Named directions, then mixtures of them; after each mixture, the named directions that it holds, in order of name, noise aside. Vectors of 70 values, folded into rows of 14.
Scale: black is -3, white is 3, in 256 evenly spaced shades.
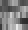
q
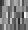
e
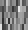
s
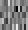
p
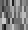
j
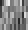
e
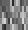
j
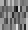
p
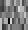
e, j, s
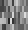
e, j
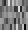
e, p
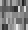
p, q, s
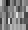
e, q, s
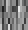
s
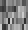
j, q, s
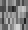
q, s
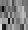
j, s
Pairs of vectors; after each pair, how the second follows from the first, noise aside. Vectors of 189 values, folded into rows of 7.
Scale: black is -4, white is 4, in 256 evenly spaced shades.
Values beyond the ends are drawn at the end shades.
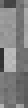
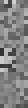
sign-scrambled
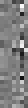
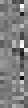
copied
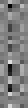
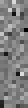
shuffled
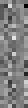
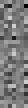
sign-scrambled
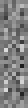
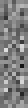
copied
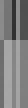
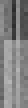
copied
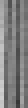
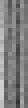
copied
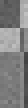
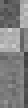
copied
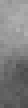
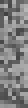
shuffled
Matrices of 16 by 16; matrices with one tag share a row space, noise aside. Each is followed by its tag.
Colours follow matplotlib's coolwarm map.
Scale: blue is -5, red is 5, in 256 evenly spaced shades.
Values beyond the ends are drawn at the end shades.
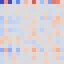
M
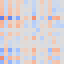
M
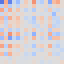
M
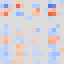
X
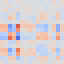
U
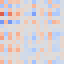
M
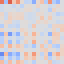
M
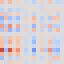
M
